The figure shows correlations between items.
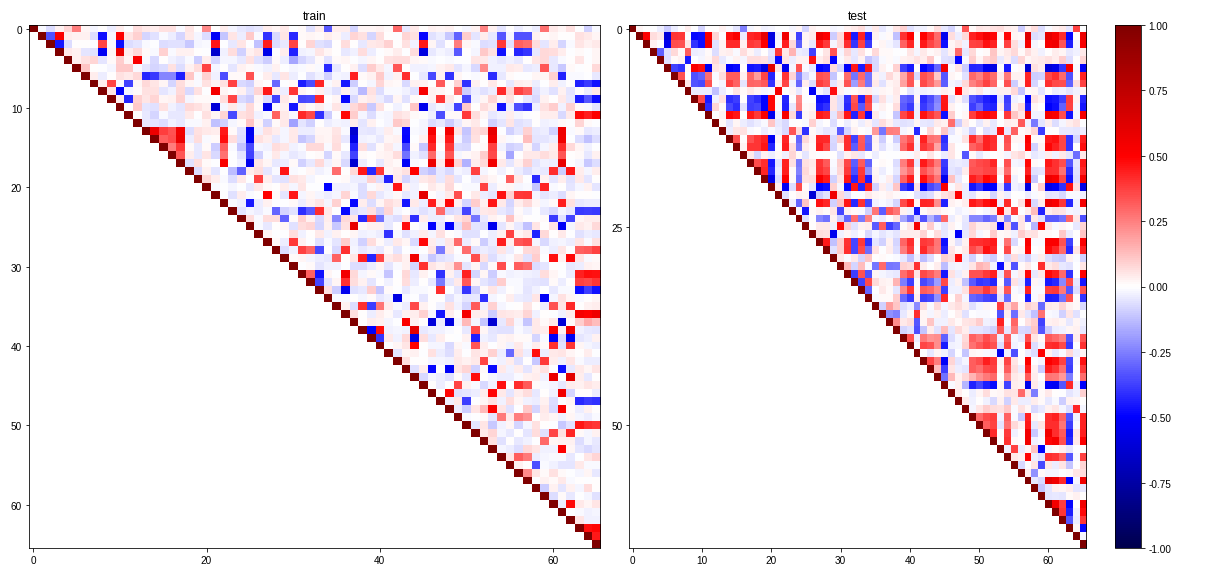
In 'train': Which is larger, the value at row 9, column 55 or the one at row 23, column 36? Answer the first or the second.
the first
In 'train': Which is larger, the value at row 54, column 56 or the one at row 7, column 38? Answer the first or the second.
the first
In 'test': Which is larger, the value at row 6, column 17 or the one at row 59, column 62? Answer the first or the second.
the first
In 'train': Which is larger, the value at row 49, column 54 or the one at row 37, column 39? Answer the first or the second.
the first
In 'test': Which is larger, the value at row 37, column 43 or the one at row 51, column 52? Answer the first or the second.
the second
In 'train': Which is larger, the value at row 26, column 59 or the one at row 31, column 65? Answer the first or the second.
the second
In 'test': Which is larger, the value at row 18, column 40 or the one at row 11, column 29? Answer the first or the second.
the first
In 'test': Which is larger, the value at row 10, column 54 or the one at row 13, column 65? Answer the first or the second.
the second
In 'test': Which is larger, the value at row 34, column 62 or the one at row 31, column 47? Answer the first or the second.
the second
